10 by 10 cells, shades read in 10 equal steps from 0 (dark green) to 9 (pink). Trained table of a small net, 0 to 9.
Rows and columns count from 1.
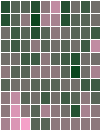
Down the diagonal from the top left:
1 3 3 5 5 5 4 3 6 5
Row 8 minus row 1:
4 4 0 3 -3 -3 1 -1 3 -1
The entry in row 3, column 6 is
5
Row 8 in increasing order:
2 2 3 3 3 4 4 5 5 7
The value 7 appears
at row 1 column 6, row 4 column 10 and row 8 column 2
